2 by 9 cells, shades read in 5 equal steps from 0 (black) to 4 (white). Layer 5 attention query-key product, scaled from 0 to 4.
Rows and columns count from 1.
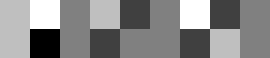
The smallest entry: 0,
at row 2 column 2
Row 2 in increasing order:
0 1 1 2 2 2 2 3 3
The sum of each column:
6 4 4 4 3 4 5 4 4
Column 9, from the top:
2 2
